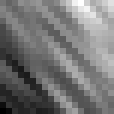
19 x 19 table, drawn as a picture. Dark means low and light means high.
Roughest part: bottom middle. Lone odd cells: none. Slope: up to the top right. Ninth with the highest average: top right. Grain: diagonal, down to the right. Ninth with the lowest average: bottom left.
